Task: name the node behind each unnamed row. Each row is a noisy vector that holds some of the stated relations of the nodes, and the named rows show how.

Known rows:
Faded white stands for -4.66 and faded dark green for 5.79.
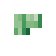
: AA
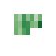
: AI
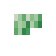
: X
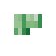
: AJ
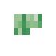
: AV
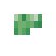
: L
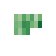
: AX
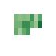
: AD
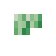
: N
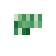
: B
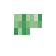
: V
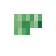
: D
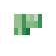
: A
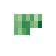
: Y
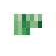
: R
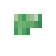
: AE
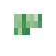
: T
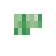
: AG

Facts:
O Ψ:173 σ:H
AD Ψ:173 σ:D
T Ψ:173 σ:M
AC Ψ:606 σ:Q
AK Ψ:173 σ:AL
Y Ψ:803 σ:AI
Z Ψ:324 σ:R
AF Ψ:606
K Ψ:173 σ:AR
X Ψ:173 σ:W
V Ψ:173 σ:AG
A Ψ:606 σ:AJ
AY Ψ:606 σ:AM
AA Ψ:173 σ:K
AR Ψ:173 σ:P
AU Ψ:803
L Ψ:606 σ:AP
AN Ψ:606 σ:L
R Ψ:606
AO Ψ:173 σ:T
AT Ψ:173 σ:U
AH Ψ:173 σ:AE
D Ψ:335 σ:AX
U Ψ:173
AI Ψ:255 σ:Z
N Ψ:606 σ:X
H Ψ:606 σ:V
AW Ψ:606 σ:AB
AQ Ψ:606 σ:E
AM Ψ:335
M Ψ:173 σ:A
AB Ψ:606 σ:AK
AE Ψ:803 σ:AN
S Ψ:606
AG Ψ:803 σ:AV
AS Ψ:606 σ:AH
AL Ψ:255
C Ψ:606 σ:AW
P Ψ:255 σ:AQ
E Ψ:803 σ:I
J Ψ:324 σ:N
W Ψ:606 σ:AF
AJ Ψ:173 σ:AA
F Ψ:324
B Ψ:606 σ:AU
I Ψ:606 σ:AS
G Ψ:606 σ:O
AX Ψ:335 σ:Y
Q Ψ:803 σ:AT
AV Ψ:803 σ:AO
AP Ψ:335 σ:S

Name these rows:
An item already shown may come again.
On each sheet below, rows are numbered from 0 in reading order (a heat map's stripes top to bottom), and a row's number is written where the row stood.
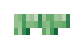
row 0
AA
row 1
AQ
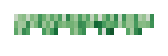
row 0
J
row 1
C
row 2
Y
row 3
B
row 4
A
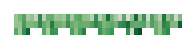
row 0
K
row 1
AY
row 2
AS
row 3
S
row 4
AU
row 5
R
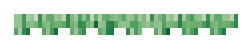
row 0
A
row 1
E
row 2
Y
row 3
AC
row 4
G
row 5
AR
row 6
AH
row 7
I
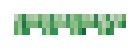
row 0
AM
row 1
AO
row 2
P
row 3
AF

